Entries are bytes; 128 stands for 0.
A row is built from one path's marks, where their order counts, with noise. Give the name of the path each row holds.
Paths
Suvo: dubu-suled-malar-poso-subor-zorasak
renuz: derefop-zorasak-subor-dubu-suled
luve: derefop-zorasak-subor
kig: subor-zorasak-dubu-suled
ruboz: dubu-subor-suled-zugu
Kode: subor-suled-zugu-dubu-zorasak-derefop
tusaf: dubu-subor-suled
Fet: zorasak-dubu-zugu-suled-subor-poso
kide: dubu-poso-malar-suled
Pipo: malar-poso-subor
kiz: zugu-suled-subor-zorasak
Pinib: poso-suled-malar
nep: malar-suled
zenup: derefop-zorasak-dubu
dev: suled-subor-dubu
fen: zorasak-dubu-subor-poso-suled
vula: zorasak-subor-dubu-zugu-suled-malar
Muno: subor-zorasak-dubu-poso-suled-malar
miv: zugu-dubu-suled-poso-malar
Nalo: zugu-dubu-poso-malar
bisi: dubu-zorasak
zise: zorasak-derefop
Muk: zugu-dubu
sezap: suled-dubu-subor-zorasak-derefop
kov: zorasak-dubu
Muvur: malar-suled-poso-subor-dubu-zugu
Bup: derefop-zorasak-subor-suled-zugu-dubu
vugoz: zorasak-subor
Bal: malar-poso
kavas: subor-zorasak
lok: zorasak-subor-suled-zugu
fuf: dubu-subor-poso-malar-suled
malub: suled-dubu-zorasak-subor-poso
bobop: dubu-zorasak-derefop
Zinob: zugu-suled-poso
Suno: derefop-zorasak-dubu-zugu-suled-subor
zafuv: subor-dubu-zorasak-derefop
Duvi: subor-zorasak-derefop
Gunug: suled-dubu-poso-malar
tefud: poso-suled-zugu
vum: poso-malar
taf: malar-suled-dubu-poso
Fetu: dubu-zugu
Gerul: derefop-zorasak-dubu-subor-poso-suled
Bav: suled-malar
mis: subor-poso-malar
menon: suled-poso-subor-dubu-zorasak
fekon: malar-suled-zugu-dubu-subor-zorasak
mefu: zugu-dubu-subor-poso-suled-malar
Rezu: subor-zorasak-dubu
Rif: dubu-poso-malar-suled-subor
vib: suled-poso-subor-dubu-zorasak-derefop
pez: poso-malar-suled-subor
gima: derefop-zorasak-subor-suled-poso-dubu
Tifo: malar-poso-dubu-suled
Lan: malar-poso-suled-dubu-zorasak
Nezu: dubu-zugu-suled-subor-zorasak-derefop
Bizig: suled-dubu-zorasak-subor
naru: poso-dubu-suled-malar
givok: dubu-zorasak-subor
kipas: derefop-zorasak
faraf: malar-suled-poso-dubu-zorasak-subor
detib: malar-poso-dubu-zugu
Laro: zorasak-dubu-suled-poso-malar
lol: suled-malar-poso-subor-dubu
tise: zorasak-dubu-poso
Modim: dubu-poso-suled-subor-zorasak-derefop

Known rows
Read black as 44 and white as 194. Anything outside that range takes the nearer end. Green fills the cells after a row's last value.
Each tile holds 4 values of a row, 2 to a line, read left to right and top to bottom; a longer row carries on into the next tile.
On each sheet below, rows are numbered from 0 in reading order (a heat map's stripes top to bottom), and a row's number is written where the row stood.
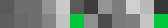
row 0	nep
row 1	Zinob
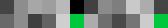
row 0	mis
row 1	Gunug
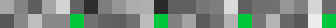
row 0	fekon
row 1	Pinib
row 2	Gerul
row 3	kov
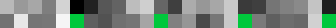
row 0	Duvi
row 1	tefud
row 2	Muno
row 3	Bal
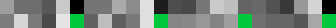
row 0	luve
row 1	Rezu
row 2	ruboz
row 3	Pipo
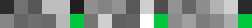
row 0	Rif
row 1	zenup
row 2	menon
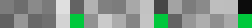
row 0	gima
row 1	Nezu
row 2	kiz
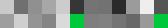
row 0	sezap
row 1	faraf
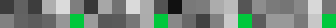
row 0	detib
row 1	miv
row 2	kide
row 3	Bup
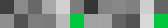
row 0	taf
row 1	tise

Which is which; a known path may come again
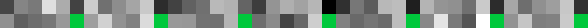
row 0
mefu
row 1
sezap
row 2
Fetu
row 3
mis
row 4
Rif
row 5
zise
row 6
Modim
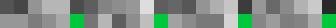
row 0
tusaf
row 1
kig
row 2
malub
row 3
menon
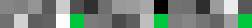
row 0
zenup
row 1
vum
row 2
faraf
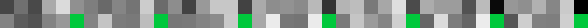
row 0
Tifo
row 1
renuz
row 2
dev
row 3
bobop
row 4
Kode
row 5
kipas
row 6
kavas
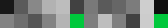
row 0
fuf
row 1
vugoz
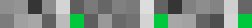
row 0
Suno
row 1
gima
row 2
tise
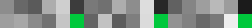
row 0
Bizig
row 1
Rezu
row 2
Bav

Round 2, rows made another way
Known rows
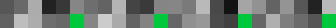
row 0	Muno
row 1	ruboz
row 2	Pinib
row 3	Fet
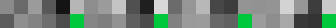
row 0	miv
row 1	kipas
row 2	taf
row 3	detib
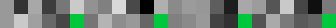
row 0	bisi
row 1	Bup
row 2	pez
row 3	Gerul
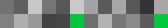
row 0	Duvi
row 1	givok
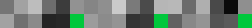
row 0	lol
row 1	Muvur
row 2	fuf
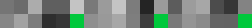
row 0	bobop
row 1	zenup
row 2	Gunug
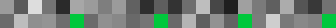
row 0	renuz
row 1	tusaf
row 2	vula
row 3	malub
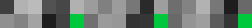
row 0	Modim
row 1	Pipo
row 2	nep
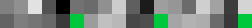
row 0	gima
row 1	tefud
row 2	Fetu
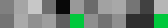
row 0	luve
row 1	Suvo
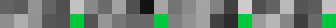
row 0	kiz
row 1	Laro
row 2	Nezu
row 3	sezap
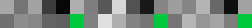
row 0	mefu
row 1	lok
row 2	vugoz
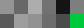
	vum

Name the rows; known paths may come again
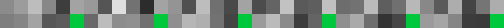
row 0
Tifo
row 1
renuz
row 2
Rezu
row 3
sezap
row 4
zafuv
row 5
menon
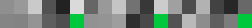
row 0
kipas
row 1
zise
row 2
fen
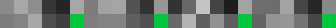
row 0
Rif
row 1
faraf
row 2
vula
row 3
Bav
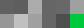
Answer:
kavas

